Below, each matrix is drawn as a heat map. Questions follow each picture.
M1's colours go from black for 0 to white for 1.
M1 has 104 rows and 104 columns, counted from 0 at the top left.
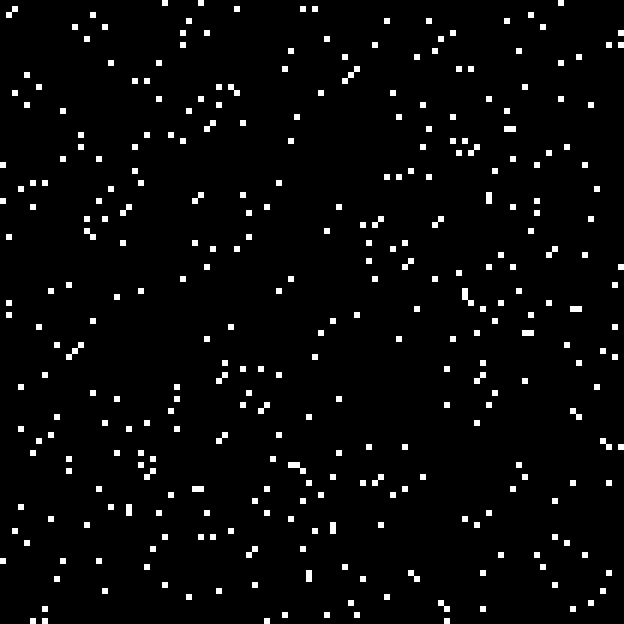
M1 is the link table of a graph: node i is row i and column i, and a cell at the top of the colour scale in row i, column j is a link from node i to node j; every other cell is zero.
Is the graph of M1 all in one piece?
yes
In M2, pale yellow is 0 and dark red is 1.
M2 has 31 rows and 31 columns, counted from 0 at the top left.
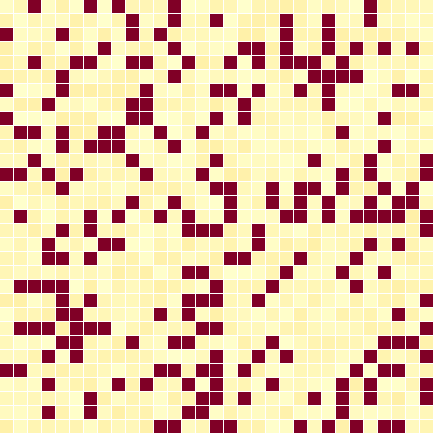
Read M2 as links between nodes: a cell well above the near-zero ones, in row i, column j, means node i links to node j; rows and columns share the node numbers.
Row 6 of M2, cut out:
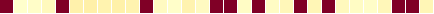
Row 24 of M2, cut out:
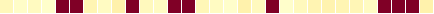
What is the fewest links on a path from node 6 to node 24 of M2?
2
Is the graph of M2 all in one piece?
yes
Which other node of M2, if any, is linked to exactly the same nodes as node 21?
node 16
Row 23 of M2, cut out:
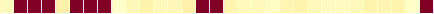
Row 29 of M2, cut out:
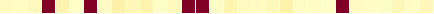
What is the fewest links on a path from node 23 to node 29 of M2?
2
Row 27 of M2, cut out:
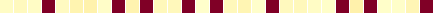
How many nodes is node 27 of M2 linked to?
9
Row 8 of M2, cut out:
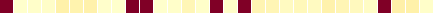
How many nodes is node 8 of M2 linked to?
6
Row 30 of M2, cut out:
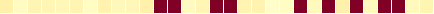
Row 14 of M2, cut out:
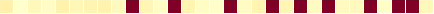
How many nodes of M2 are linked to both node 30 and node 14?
5
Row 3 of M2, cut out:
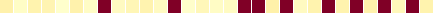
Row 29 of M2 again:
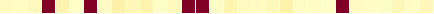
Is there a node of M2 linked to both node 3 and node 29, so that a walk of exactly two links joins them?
no
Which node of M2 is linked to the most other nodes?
node 15
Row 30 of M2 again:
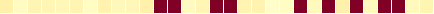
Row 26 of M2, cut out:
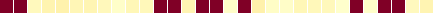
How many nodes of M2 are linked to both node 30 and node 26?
6
